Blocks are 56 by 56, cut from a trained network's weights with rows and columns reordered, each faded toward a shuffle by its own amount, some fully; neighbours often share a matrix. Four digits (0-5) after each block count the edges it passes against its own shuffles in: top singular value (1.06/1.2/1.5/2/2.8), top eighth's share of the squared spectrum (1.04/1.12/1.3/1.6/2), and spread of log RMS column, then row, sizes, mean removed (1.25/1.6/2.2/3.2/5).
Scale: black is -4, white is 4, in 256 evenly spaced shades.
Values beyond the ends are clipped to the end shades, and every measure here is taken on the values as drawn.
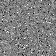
0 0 0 0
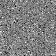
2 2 0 1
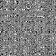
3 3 1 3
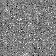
1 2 0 1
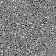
0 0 0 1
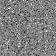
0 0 0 0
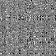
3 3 1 2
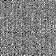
2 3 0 2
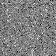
1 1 0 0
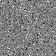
0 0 0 0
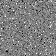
0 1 0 0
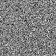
1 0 0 0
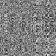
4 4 2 1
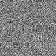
3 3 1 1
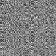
4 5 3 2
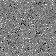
0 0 0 0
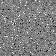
0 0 0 0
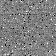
1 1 0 0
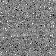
1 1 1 0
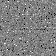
0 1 0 0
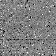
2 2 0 0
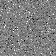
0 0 0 0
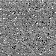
1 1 0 0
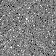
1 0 0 0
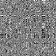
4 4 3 2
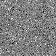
1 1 0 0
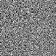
3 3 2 0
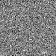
2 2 0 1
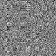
3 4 2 1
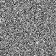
2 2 1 0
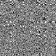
3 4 2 2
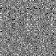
3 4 2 2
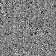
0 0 0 0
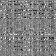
3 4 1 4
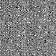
2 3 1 2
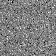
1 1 0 1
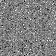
1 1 0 0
